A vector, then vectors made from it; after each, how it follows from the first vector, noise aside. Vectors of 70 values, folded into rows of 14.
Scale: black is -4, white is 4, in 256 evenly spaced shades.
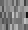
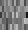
copied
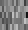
copied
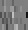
partly zeroed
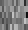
copied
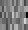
copied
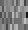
copied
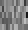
copied
